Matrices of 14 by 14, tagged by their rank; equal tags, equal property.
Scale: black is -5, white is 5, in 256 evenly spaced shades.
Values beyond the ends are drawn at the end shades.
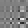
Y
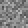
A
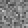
A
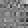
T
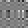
Y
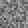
A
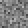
A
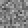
A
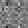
T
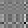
Y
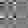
Y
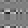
Y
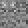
T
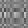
Y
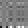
Y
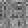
T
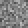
A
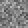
A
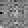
T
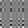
Y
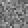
A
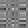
Y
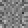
T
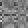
T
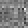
T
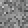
A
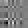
Y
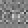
T
